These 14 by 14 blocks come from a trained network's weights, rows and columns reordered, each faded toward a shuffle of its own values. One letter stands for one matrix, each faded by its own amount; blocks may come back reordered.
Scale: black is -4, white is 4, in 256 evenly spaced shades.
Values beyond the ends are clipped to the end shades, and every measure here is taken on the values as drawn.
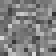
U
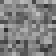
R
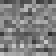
R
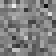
U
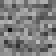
R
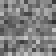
R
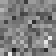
U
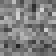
R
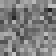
R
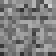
R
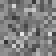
U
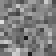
U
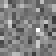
U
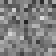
U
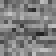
R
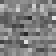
R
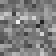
R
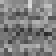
R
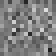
U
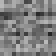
R
